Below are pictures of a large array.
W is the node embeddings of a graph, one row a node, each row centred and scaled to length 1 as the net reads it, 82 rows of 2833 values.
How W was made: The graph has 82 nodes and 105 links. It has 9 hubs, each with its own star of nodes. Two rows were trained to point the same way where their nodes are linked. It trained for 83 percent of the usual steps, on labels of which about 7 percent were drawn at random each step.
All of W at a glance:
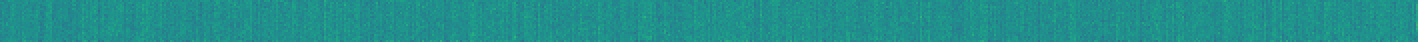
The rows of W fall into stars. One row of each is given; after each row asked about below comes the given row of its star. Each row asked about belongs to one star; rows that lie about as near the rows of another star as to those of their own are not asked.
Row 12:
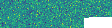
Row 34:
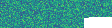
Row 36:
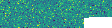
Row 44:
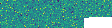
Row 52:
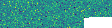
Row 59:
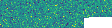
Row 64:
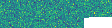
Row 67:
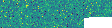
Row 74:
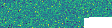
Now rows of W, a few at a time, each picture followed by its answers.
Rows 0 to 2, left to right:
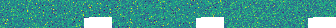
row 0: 52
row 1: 64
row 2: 64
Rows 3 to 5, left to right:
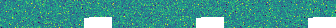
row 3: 74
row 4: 74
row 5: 36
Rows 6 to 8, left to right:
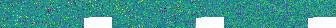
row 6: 44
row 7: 74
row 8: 74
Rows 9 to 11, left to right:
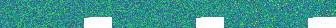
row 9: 64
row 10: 44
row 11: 36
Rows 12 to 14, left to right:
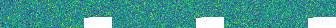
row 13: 34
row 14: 67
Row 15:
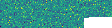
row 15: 36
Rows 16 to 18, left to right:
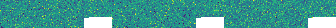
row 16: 44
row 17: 59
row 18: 64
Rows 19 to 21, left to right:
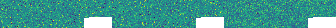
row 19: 64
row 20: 36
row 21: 67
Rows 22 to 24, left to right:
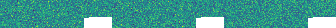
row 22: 36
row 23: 34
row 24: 59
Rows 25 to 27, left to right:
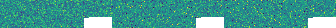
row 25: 34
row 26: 12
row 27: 52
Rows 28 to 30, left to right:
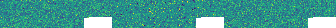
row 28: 44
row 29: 64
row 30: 74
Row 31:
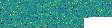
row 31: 12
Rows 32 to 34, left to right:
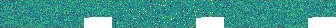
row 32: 74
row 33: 52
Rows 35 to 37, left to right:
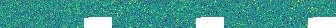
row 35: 34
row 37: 74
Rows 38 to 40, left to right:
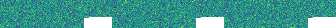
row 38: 52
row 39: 34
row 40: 12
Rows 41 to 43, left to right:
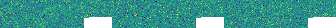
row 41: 36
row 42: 67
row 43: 64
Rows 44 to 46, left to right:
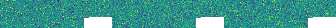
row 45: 59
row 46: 44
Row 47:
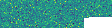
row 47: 59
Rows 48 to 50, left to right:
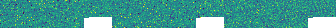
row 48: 44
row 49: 59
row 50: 52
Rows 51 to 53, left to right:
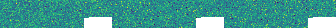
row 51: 44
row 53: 64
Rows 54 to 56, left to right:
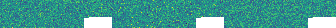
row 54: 59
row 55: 59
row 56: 36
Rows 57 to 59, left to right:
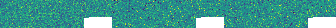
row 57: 64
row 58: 74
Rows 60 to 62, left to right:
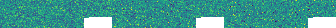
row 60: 64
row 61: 59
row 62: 12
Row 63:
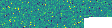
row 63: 36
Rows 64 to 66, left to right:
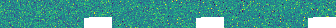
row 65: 36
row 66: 74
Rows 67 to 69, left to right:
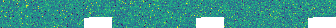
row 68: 67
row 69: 59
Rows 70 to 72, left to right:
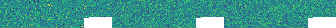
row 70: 52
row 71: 12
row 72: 74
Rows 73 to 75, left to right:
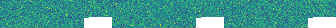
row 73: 44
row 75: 52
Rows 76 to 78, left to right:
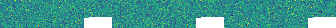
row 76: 44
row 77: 67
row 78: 34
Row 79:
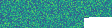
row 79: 52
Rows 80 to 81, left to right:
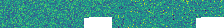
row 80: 67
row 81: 64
